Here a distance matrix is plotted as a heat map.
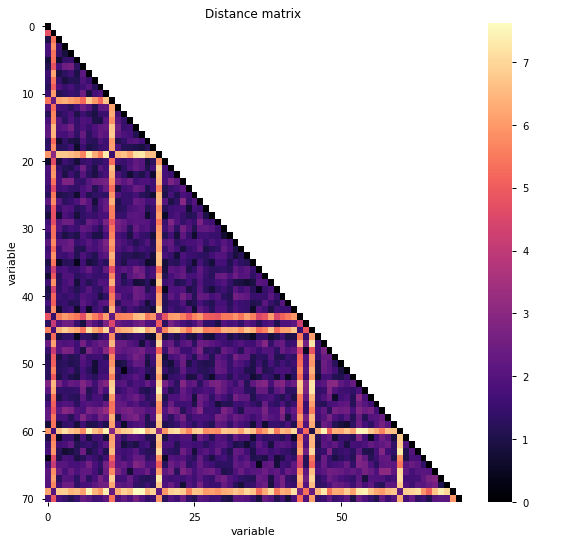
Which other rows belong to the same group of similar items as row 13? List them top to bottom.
0, 2, 3, 4, 5, 6, 7, 8, 9, 10, 12, 14, 15, 16, 17, 18, 20, 21, 22, 23, 24, 25, 26, 27, 28, 29, 30, 31, 32, 33, 34, 35, 36, 37, 38, 39, 40, 41, 42, 44, 46, 47, 48, 49, 50, 51, 52, 53, 54, 55, 56, 57, 58, 59, 61, 62, 63, 64, 65, 66, 67, 68, 70
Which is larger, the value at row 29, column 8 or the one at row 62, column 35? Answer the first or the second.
the first
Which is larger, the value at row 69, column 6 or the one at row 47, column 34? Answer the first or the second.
the first
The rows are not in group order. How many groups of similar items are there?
2
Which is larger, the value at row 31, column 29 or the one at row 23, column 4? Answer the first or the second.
the second
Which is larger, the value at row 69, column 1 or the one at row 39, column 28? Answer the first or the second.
the first
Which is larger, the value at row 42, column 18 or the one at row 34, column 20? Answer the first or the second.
the second
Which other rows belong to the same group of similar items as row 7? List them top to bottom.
0, 2, 3, 4, 5, 6, 8, 9, 10, 12, 13, 14, 15, 16, 17, 18, 20, 21, 22, 23, 24, 25, 26, 27, 28, 29, 30, 31, 32, 33, 34, 35, 36, 37, 38, 39, 40, 41, 42, 44, 46, 47, 48, 49, 50, 51, 52, 53, 54, 55, 56, 57, 58, 59, 61, 62, 63, 64, 65, 66, 67, 68, 70
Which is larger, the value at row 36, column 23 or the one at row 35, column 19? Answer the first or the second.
the second
